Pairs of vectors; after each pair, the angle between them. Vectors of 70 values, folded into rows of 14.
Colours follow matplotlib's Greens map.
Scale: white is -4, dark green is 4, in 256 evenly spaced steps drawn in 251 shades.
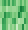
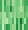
partly opposed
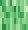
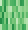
orthogonal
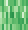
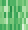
orthogonal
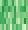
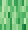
nearly opposite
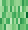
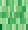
orthogonal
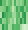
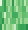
partly opposed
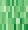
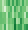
nearly parallel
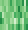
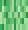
partly opposed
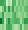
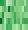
nearly parallel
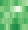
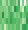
orthogonal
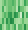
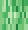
partly opposed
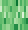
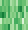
partly opposed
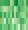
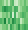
nearly opposite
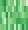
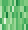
partly aligned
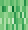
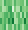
nearly opposite
